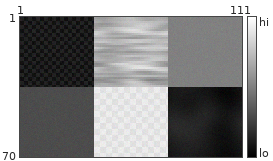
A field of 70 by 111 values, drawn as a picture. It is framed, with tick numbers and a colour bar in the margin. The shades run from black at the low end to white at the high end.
It is made of 2 by 3 panels. Panel 1,1: very low, checkered, faint in contrast. Panel 1,2: high, streaked across. Panel 1,3: middling, flat. Panel 2,1: low, flat. Panel 2,2: very high, checkered, faint in contrast. Panel 2,3: very low, smooth, faint in contrast.
